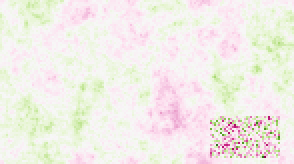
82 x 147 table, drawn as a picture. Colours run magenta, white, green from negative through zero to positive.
On average the colour sits 50% of the way up the scale. An odd patch, rougher than its surroundings, sits in the bottom right. No regular stripes run through it. No overall slope runs across the table. The halves do not mirror each other. The texture is blotchy.
